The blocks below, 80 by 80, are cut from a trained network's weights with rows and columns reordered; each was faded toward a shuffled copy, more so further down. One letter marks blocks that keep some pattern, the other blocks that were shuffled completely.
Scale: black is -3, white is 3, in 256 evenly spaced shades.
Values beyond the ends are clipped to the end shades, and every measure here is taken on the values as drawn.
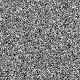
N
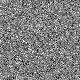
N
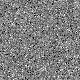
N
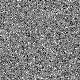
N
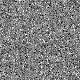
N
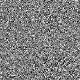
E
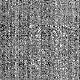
E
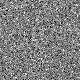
N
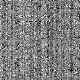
E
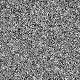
N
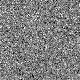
N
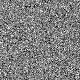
N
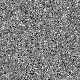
N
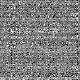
E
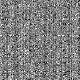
E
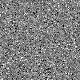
N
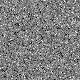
N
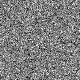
N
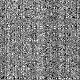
E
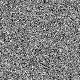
N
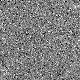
N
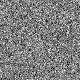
N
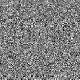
E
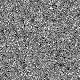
N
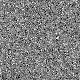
N
